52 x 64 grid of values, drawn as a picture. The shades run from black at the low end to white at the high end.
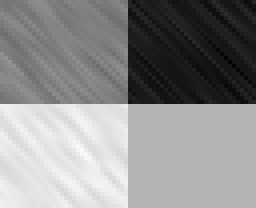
The table splits into 2 rows of 2 panels. Panel 1,1: middling, slanting down to the right, faint in contrast. Panel 1,2: very low, slanting down to the right, faint in contrast. Panel 2,1: very high, slanting down to the right, faint in contrast. Panel 2,2: high, flat.
